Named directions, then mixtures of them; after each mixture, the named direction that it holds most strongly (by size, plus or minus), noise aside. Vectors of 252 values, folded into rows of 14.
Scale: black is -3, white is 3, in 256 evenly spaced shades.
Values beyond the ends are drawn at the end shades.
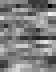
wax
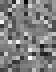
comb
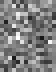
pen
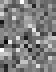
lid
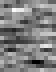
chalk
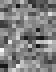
wax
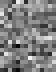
comb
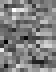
chalk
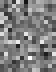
comb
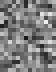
comb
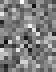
lid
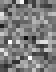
comb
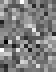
lid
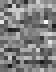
chalk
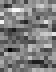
chalk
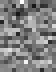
pen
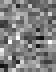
pen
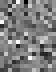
comb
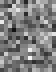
comb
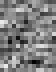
chalk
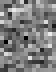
chalk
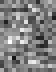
pen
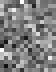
lid
